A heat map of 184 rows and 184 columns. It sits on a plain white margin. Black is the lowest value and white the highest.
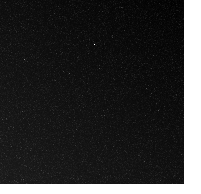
Slope: up to the bottom left. Mirror symmetry: none. Histogram: skewed, a long tail of high values. Stripes: none.
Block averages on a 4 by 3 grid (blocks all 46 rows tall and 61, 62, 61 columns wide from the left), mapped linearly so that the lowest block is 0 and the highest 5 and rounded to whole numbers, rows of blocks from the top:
2 1 0 | 3 2 1 | 4 3 2 | 5 4 3
